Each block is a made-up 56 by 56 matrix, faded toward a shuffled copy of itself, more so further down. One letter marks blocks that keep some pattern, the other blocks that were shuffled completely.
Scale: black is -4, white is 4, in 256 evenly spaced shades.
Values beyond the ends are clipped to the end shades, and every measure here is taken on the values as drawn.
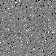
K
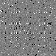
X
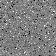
K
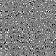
X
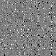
X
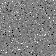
K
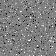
K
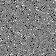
K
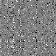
X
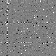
X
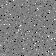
K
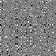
X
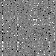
X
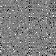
X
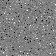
K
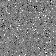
K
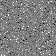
K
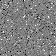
K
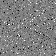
K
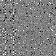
X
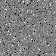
K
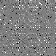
X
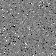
K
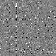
X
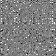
X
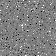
K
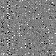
X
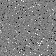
K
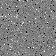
K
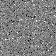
K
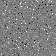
K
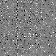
X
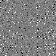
X
